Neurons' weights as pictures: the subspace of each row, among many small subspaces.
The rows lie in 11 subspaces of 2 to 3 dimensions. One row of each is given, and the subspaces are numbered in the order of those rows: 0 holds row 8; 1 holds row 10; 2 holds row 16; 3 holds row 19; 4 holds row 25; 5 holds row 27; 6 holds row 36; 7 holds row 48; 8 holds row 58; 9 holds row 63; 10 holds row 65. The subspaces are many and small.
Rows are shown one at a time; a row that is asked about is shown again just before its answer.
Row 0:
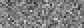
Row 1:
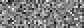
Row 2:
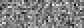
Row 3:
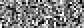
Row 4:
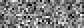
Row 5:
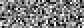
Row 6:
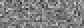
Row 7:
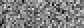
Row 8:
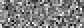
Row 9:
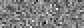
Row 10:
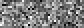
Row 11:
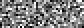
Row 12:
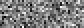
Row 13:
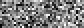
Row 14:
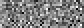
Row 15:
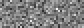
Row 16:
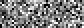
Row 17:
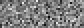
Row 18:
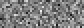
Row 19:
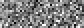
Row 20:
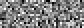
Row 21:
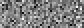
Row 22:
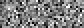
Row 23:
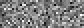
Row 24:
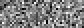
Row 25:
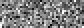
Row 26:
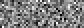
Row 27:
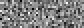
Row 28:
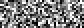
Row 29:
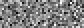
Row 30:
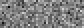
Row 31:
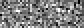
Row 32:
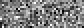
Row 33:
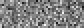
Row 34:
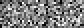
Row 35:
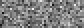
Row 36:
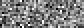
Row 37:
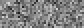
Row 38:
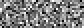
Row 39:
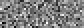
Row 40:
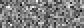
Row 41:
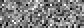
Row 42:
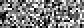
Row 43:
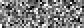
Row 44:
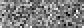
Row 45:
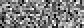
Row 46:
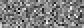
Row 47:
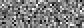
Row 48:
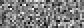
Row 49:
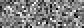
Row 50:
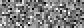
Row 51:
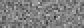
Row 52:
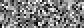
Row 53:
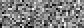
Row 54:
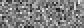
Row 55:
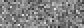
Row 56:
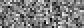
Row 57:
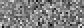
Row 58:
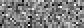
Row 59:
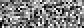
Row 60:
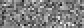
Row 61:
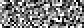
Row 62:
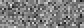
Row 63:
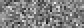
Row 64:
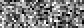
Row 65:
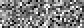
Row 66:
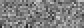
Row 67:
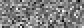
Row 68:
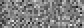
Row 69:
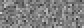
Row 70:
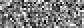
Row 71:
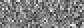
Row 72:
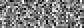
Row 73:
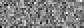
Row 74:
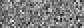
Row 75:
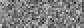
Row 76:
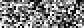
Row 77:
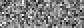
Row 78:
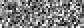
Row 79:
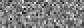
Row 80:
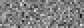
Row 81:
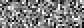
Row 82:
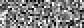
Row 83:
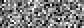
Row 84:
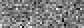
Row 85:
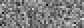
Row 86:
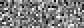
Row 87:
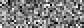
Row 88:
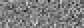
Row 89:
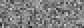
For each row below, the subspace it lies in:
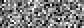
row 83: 3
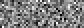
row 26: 10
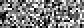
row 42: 7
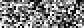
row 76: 1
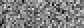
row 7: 4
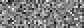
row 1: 2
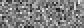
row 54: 5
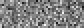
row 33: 10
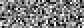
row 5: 7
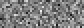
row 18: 4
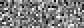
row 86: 5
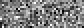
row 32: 4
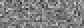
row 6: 5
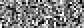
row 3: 10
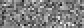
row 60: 1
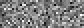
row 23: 10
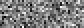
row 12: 5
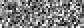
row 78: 3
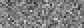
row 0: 2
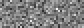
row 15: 6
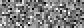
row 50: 6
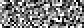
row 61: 0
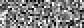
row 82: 7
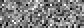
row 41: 3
